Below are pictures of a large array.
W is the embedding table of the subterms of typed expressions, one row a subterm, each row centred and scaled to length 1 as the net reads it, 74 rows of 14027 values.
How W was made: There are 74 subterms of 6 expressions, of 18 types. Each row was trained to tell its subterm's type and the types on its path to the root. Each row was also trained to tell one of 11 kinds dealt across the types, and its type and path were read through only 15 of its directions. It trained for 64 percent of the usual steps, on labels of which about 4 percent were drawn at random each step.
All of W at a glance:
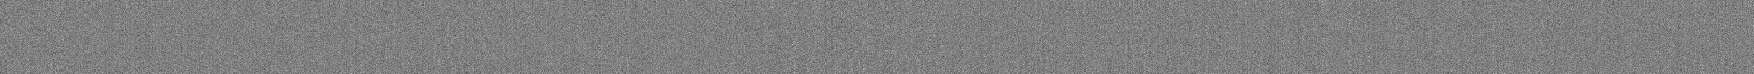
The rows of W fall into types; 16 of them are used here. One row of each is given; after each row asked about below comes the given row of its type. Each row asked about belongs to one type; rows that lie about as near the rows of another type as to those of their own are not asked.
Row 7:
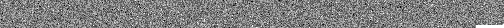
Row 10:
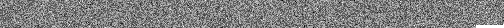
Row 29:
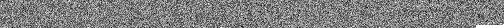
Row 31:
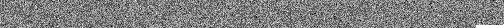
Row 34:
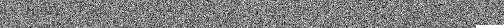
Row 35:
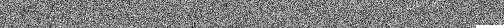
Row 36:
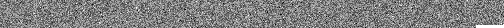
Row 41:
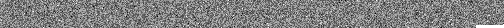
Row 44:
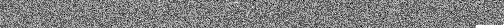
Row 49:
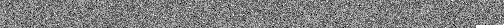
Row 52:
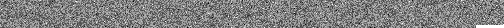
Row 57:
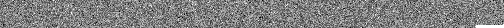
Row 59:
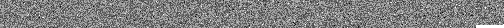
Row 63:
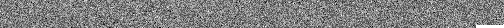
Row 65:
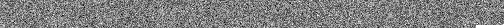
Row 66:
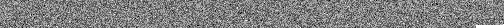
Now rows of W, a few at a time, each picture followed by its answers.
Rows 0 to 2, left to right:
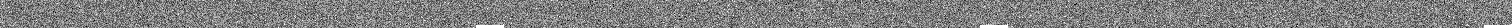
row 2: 65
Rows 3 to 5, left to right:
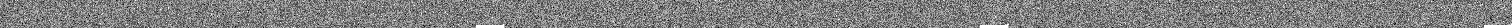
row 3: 10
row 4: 65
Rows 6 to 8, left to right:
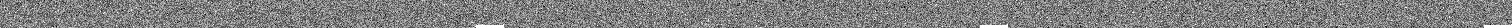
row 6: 31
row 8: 34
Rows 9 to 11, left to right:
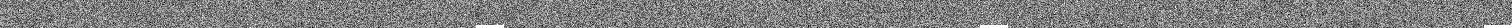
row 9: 7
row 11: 49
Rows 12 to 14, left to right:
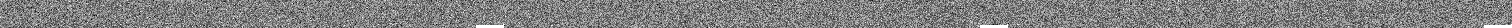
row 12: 41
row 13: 41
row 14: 10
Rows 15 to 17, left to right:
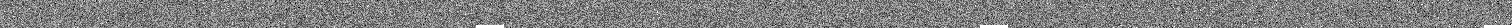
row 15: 44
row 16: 34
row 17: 35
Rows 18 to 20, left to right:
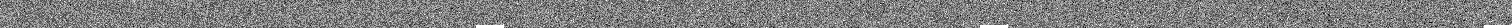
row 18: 66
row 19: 10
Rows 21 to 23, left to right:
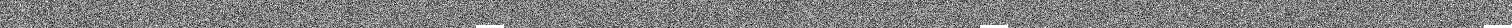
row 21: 52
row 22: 49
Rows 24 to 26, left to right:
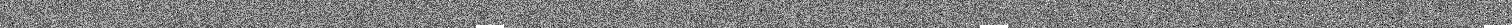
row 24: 36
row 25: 66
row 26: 52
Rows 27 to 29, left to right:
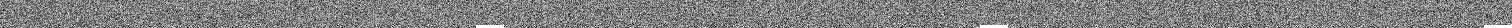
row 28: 34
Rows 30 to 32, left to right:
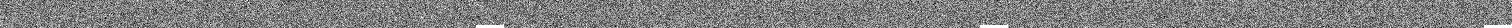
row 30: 44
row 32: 57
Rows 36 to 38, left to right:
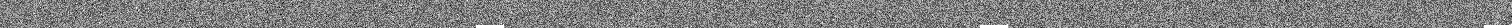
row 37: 66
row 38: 65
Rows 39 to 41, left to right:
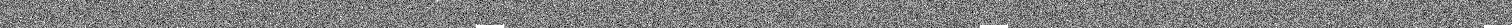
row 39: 7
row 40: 65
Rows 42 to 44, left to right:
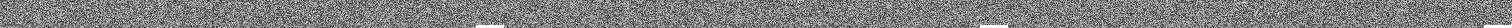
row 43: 59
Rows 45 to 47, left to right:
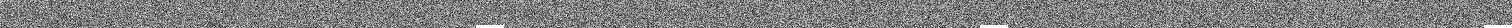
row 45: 52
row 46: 52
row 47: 41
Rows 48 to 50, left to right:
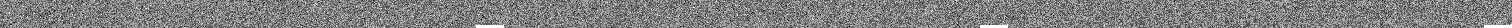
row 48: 36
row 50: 10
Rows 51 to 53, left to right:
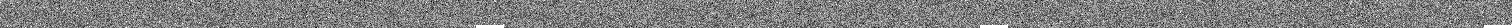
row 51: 52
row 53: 44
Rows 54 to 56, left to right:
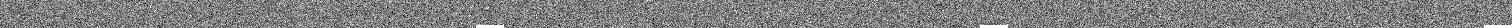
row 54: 31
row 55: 36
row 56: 44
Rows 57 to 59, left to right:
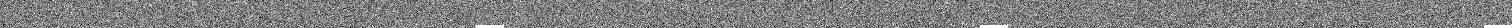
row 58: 34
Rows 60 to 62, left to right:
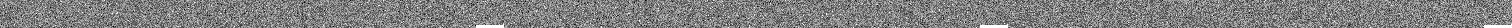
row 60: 10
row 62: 41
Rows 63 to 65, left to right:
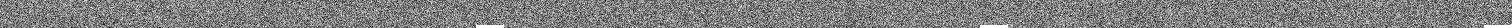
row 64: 59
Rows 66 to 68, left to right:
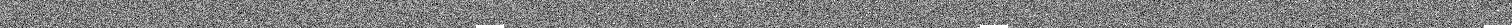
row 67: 7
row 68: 65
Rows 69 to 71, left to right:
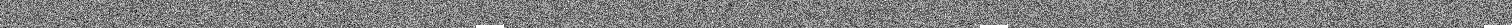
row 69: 59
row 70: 35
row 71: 59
